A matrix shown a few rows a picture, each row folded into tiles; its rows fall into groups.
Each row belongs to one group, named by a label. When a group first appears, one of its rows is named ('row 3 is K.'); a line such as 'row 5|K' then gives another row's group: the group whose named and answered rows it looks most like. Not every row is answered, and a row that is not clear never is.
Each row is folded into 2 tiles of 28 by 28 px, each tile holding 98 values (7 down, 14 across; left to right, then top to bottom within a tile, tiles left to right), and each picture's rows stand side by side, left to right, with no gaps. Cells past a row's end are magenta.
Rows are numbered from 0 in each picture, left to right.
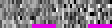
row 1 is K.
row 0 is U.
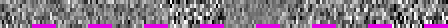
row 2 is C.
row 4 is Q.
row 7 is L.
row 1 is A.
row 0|L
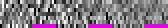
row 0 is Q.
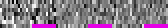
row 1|Q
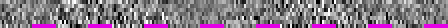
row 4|U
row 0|L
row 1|A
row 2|L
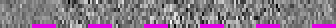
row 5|C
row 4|U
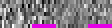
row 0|Q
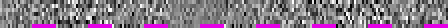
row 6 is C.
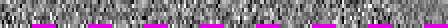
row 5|Q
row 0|L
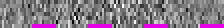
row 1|U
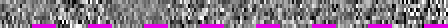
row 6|U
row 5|U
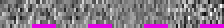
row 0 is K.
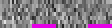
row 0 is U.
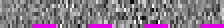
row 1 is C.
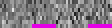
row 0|A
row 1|U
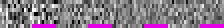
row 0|K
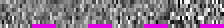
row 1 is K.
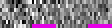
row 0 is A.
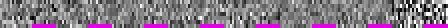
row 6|L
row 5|A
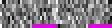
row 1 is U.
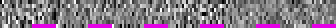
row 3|K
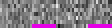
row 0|K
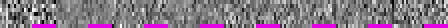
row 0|K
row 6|Q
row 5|C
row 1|A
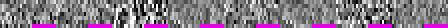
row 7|Q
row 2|Q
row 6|U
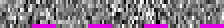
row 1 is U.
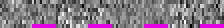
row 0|A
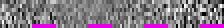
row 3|K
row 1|L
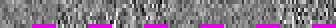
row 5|U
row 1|L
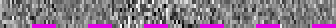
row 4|K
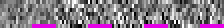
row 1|A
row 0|K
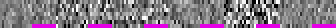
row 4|A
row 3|A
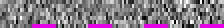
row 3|A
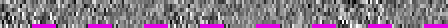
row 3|L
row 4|C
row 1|Q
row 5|Q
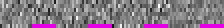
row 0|Q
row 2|Q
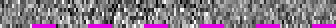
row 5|L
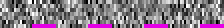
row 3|C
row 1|A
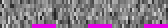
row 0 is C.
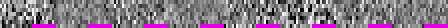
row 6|K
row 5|K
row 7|Q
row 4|Q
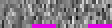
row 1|K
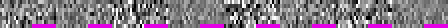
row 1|K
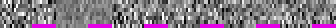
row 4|C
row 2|L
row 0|C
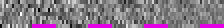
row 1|A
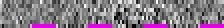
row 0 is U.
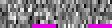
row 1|Q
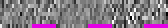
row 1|Q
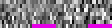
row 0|L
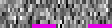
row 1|C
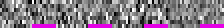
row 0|A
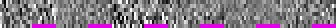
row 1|K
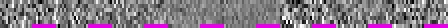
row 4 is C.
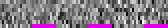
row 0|L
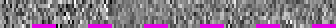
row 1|C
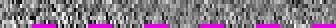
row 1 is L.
